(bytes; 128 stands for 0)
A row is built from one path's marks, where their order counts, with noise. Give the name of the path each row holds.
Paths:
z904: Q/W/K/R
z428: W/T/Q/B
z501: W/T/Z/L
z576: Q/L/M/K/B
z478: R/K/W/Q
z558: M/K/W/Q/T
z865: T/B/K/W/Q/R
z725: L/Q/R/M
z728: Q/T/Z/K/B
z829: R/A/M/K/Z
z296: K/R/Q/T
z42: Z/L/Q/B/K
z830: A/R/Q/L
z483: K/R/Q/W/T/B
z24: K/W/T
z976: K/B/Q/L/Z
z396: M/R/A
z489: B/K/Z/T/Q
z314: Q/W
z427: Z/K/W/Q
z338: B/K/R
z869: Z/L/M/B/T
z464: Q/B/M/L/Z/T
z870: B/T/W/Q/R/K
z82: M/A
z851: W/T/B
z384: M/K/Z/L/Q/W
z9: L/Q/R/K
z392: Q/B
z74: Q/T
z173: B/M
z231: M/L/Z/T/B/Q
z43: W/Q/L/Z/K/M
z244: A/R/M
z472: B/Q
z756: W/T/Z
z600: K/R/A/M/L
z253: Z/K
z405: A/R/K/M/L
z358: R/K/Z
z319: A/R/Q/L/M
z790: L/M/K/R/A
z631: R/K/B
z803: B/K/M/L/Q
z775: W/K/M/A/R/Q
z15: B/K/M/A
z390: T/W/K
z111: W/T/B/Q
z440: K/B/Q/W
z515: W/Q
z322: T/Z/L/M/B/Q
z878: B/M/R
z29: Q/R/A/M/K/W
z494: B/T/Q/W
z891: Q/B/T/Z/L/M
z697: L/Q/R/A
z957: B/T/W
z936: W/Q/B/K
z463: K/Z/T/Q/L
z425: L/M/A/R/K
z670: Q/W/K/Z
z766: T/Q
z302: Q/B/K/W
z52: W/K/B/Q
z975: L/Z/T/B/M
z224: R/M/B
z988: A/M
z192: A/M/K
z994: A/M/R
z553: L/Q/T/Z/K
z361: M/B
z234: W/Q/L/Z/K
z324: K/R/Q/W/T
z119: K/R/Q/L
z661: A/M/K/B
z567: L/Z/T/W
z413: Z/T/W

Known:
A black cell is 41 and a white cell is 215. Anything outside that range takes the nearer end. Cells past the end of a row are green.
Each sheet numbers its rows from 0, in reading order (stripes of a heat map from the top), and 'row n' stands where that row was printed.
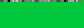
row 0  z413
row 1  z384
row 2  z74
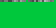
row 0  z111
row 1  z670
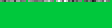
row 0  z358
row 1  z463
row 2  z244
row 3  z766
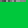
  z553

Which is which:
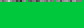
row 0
z338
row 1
z296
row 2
z829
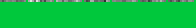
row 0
z870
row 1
z725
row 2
z119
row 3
z631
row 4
z322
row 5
z489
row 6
z52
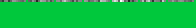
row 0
z302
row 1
z324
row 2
z192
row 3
z976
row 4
z994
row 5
z361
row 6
z29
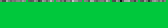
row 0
z42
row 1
z392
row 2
z464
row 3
z576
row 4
z957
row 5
z440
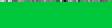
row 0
z600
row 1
z869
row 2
z314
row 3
z865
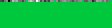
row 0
z24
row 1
z878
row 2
z9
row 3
z558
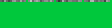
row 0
z478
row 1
z975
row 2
z936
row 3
z661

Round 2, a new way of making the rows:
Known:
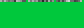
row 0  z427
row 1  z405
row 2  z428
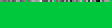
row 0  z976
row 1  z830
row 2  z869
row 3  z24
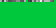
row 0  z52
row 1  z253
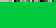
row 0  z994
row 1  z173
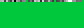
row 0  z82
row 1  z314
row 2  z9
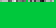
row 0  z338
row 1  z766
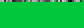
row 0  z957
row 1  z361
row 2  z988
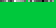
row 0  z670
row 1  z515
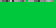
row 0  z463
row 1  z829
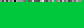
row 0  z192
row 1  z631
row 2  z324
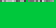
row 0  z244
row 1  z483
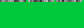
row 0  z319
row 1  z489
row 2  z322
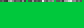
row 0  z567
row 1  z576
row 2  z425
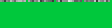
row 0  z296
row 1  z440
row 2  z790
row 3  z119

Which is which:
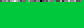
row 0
z870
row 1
z600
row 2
z42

